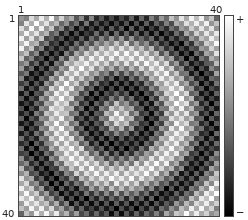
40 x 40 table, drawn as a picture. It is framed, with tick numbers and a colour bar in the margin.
No overall slope runs across the table. There is no seam. Rings spread out from the centre.
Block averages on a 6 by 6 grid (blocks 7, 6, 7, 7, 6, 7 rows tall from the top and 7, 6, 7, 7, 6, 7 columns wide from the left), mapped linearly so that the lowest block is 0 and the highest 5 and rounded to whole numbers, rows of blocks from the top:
5 0 1 1 0 5
0 4 5 5 4 0
1 5 0 0 5 1
1 5 0 0 5 1
0 4 5 5 4 0
5 0 1 1 0 5
